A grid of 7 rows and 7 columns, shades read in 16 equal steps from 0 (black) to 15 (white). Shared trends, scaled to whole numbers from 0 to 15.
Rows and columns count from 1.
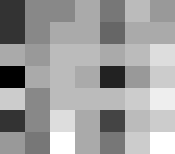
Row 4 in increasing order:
0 2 9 10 10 11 12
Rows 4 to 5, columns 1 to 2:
0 10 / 12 8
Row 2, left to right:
3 8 10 10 6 10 10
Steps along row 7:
down up down down up up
